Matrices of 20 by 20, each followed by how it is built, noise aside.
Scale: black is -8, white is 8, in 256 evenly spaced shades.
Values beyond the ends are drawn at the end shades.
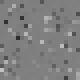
sparse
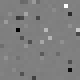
sparse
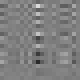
low rank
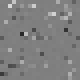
sparse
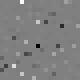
sparse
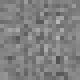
low rank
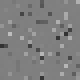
sparse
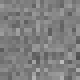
low rank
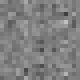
low rank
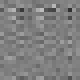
low rank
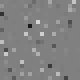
sparse
